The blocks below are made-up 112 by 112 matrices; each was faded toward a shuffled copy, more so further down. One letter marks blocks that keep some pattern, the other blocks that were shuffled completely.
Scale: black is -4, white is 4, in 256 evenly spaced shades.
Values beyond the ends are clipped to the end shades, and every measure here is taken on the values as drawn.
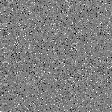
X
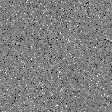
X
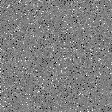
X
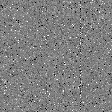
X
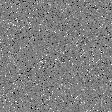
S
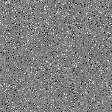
X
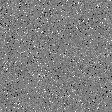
S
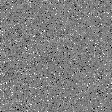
X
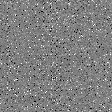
X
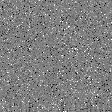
X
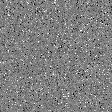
S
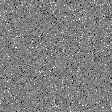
X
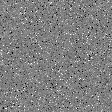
S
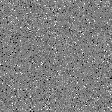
X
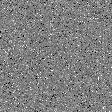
S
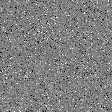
S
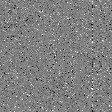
X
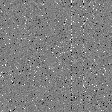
X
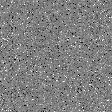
X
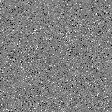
X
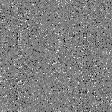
X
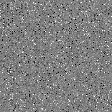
X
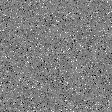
S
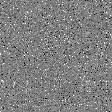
X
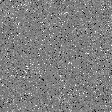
X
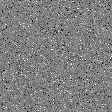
S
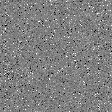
X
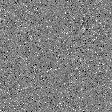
X
